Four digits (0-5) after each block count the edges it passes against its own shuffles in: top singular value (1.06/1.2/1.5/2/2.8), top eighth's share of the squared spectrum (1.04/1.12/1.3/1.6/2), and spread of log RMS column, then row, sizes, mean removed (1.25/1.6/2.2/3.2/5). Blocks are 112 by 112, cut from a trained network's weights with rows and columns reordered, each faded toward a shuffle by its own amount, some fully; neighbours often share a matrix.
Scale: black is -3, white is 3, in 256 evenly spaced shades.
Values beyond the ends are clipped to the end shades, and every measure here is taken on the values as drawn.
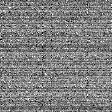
4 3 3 1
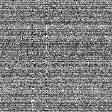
4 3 2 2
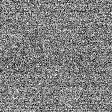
2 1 0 0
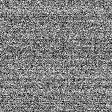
3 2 0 0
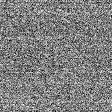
2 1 0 0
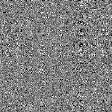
3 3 3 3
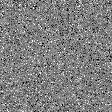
2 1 0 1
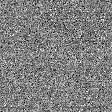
1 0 0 0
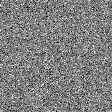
0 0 0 0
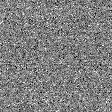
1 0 0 0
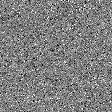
1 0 0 0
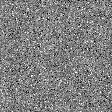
0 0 0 0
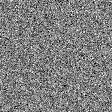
0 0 0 0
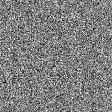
2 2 0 1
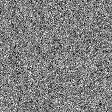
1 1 0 0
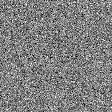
1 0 0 0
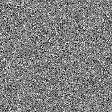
1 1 1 0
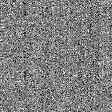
2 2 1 2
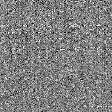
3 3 1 3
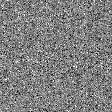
1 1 0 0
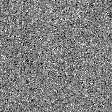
1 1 0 1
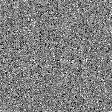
1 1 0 1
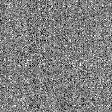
2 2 1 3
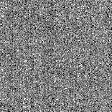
2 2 1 2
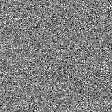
3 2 0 2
